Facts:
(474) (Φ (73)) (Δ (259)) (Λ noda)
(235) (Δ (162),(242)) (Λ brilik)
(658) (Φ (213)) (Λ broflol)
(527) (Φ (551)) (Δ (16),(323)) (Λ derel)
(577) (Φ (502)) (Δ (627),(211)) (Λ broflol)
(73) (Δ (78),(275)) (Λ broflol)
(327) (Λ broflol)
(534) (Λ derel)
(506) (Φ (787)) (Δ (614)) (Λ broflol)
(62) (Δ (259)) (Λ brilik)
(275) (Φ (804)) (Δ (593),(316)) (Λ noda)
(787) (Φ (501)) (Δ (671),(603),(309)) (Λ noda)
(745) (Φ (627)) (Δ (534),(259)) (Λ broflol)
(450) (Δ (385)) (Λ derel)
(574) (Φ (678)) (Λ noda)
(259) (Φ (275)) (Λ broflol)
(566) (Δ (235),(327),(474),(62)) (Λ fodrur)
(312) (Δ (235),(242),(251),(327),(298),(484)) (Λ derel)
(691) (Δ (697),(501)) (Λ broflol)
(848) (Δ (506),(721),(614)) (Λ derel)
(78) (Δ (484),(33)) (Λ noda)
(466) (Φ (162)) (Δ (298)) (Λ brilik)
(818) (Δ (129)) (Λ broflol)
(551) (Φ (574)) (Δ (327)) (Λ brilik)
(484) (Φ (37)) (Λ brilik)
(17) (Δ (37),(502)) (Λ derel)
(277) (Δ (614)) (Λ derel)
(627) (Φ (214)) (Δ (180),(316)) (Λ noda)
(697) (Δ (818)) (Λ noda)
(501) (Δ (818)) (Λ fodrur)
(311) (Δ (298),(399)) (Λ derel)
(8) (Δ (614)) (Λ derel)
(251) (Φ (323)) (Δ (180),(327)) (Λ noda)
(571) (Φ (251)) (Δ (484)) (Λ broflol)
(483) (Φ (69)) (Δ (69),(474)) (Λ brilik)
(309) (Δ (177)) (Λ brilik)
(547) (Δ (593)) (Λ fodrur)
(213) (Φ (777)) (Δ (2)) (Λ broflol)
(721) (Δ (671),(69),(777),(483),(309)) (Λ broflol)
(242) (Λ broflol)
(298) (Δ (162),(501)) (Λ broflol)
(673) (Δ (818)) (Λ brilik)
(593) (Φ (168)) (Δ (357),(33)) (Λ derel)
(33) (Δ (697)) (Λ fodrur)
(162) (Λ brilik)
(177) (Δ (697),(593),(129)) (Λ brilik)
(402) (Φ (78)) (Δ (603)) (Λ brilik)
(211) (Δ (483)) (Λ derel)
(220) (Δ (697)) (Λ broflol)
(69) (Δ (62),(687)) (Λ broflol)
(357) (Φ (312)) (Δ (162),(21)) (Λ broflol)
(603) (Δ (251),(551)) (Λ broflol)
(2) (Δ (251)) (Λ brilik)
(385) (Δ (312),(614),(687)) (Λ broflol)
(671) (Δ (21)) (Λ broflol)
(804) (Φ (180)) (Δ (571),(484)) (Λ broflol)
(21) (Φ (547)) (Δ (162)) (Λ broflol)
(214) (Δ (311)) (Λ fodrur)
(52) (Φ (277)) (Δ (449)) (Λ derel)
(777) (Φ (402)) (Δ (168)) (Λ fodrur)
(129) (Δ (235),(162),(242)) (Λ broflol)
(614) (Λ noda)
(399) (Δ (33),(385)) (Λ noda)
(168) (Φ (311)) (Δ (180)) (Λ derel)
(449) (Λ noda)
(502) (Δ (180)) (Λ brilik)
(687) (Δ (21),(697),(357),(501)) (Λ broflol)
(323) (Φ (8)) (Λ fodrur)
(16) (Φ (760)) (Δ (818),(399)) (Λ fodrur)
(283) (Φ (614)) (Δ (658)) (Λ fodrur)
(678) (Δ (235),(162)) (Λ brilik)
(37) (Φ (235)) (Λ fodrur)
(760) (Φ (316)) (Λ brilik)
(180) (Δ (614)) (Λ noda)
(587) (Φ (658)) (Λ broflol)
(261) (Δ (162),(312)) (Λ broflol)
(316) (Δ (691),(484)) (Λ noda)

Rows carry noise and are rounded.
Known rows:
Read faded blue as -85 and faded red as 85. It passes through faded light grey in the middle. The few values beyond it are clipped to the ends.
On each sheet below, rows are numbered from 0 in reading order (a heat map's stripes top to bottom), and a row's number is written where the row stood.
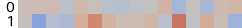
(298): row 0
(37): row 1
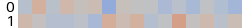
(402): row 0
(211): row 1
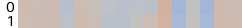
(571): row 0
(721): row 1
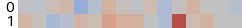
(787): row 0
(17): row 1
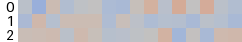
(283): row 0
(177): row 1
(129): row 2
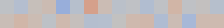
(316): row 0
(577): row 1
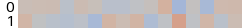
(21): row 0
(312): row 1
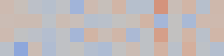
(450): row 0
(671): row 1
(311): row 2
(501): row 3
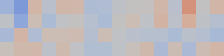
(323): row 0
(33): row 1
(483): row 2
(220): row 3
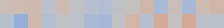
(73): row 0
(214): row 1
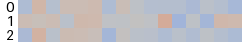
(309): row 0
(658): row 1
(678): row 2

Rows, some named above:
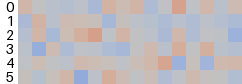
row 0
(312)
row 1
(678)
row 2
(502)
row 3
(547)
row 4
(259)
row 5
(251)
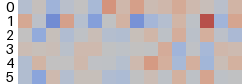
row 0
(534)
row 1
(52)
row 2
(777)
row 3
(658)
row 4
(745)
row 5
(16)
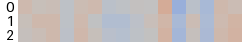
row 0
(327)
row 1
(220)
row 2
(818)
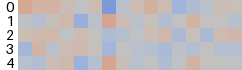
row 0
(213)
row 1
(574)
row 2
(261)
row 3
(673)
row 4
(399)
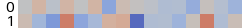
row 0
(2)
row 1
(449)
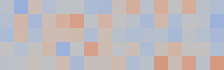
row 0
(566)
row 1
(502)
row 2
(760)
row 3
(180)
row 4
(527)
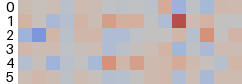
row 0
(242)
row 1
(17)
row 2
(323)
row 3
(603)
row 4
(534)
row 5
(577)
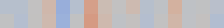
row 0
(474)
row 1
(614)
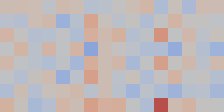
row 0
(506)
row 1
(399)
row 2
(168)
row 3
(2)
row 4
(593)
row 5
(627)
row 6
(484)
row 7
(17)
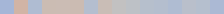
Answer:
(62)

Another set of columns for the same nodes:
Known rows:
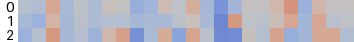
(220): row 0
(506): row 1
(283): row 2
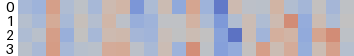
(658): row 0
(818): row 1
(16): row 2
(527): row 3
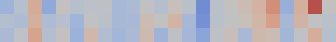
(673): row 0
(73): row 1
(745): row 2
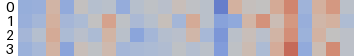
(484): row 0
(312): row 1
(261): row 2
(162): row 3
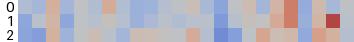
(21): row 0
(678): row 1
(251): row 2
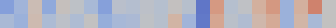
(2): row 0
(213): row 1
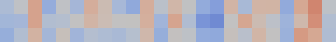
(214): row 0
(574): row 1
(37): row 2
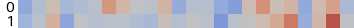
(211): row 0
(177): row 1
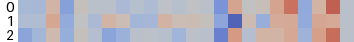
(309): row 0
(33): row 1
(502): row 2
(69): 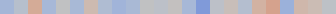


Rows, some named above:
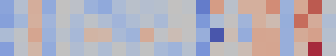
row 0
(402)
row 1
(777)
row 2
(547)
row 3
(483)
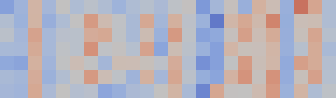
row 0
(777)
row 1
(593)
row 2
(527)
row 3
(534)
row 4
(251)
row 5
(311)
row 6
(603)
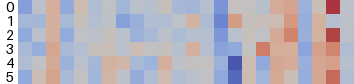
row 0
(62)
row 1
(603)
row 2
(678)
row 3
(787)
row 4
(547)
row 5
(566)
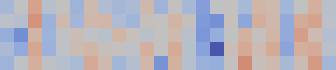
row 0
(745)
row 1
(323)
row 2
(614)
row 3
(697)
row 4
(52)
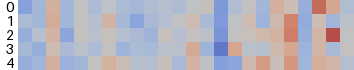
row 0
(777)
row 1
(242)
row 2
(466)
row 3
(213)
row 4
(450)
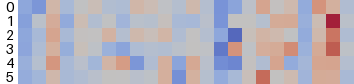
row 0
(180)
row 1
(62)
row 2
(474)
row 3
(402)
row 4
(283)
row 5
(17)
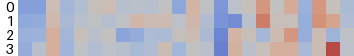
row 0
(168)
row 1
(627)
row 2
(327)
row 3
(760)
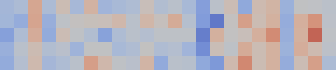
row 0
(259)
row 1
(399)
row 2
(551)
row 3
(577)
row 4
(211)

